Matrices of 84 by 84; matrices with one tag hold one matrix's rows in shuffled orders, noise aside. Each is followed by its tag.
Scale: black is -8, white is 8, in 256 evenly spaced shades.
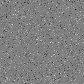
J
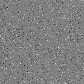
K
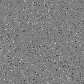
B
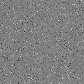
K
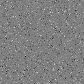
J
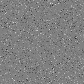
J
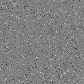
J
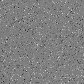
K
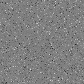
J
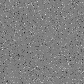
K
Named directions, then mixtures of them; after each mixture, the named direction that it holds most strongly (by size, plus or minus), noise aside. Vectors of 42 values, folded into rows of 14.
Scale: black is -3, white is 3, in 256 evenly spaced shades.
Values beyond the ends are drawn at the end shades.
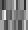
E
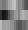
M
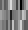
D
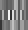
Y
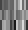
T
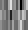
D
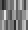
E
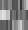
M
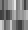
M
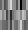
D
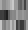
M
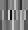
Y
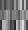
T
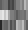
M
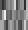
E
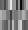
D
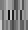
Y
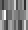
E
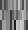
T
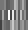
Y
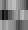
M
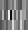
Y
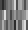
E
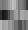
M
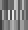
Y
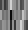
D
